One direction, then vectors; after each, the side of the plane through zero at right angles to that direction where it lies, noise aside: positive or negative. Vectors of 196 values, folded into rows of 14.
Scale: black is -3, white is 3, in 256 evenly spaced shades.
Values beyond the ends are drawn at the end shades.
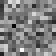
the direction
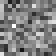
negative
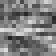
positive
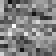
negative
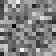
positive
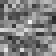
positive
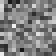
negative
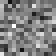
negative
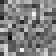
positive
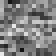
negative
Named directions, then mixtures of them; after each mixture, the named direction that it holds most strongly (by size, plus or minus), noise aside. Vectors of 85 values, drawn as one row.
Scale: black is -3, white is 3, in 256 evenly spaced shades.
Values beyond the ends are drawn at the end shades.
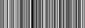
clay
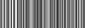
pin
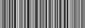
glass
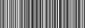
clay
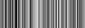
pin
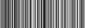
clay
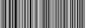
pin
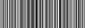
clay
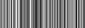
pin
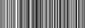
clay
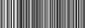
pin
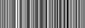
glass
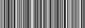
pin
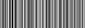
pin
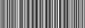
glass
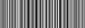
glass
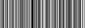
clay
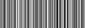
glass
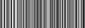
pin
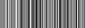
clay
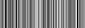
pin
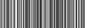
pin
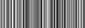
pin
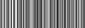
pin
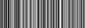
clay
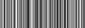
pin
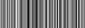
glass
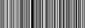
clay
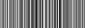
clay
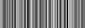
glass
